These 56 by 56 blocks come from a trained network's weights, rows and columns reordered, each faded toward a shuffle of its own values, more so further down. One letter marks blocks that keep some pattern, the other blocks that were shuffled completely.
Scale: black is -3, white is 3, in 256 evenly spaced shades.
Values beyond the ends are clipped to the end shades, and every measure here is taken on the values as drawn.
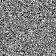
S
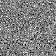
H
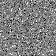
S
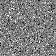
S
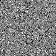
H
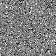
S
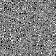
H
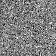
S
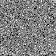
H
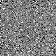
H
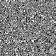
H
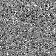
H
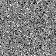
S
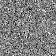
H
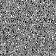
H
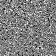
S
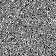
S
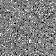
H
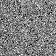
S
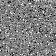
S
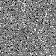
H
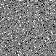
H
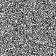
H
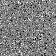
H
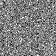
H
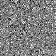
H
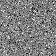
S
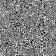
H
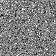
H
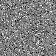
S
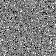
S
